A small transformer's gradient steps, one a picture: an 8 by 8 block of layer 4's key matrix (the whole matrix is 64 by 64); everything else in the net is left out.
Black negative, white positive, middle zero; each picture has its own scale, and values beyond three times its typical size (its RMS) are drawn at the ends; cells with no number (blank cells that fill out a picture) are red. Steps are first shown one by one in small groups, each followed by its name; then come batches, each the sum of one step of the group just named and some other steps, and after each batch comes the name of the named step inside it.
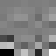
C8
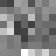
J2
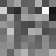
J2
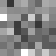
J2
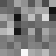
J2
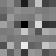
C8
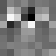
C8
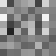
C8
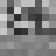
C8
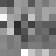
J2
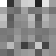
C8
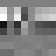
C8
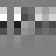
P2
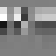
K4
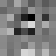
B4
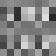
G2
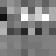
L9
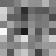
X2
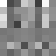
K4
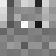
P2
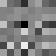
P2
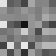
K4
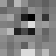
B4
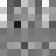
K4
